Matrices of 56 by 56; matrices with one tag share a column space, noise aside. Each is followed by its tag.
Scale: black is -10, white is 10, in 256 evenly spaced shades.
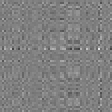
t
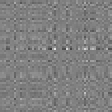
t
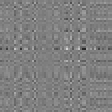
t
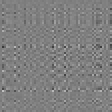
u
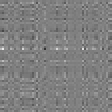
t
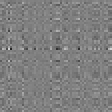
t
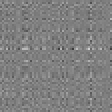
t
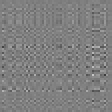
u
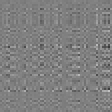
u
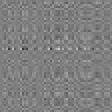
t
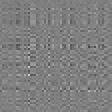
u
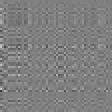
u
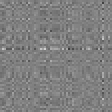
t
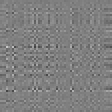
u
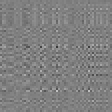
u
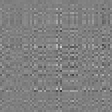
u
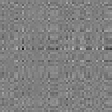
t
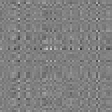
t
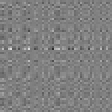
t
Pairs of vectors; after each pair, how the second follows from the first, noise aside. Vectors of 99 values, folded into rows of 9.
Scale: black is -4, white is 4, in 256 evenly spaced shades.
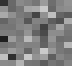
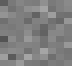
shrunk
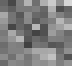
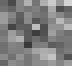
copied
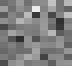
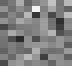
copied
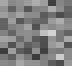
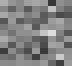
copied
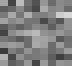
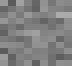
shrunk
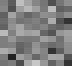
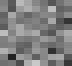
copied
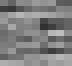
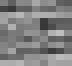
copied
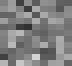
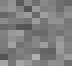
shrunk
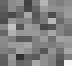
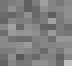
shrunk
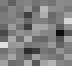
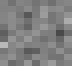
shrunk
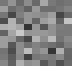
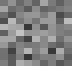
copied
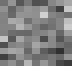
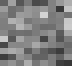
copied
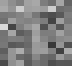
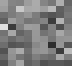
copied
